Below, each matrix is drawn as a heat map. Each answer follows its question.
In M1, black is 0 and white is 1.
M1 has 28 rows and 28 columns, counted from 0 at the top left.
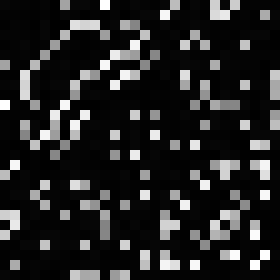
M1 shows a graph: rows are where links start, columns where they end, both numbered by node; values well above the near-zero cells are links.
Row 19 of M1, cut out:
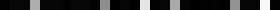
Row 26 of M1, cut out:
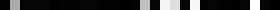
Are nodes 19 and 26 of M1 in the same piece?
yes
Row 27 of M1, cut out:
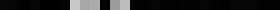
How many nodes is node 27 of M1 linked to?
5
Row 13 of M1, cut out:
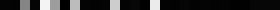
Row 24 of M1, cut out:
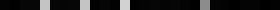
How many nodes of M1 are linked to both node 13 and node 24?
1
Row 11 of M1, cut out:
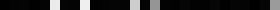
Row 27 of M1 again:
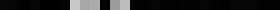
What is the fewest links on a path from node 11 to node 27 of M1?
1
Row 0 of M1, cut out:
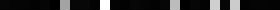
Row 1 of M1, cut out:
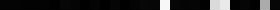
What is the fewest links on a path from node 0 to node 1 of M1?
2
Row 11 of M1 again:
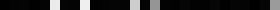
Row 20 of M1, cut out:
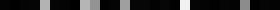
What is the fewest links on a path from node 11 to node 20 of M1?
2
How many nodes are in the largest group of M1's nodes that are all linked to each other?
4
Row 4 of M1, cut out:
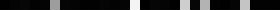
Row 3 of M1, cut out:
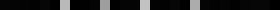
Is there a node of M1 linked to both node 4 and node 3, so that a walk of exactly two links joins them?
no
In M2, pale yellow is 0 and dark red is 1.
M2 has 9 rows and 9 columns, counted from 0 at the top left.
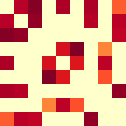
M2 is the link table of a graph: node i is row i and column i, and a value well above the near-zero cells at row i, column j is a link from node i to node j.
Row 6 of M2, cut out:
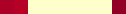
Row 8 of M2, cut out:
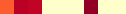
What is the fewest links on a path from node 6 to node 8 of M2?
1
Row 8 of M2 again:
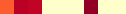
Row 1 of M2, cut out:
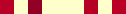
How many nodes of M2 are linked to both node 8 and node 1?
3
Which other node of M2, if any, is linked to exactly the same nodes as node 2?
node 6
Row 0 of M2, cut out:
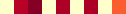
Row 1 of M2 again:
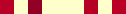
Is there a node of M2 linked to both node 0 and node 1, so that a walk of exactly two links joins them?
yes
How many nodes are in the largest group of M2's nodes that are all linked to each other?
4
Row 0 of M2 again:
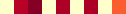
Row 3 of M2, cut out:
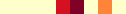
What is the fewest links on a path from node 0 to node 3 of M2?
2
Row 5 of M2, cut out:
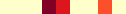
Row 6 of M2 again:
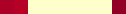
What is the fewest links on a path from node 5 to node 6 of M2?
3
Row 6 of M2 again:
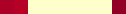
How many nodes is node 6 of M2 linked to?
3
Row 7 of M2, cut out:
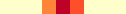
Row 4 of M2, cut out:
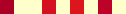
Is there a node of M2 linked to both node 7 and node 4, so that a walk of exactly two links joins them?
yes
